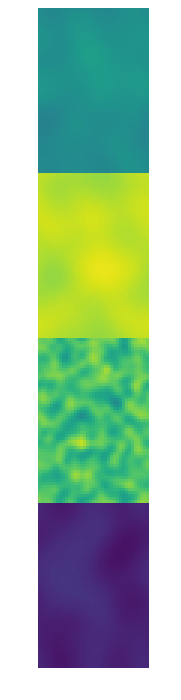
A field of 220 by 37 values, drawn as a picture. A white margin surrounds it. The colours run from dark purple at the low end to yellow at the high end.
The table splits into 4 rows of 1 panel. Panel 1,1: middling, smooth, faint in contrast. Panel 2,1: very high, smooth, faint in contrast. Panel 3,1: high, blotchy. Panel 4,1: very low, smooth, faint in contrast.
